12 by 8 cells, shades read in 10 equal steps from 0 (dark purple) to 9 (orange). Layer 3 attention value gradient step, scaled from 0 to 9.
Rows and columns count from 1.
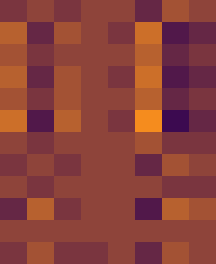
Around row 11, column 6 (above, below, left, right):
1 2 4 4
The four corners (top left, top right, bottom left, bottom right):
3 4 3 4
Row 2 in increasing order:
1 2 2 3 4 5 6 7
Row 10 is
2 6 3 4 4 1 6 5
